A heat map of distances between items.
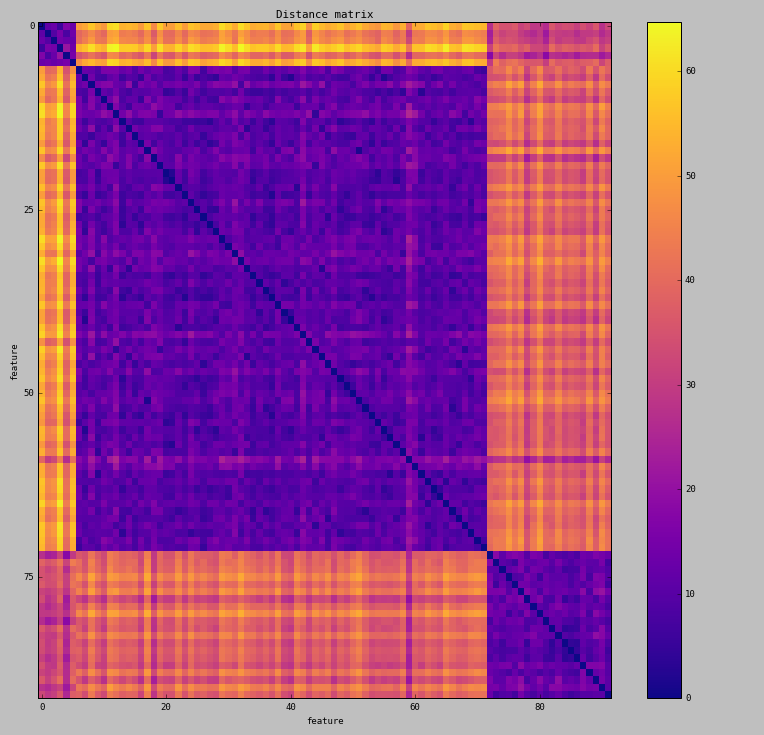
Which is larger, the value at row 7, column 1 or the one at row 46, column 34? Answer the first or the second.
the first
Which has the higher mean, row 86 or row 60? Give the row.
86
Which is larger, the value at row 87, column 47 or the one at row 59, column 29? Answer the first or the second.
the first
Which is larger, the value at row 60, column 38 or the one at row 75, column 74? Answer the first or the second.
the first
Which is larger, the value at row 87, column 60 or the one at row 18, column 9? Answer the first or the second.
the first
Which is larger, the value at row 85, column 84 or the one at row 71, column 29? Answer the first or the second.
the second
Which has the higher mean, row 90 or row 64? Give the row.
90
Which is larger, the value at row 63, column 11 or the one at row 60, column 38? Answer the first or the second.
the second
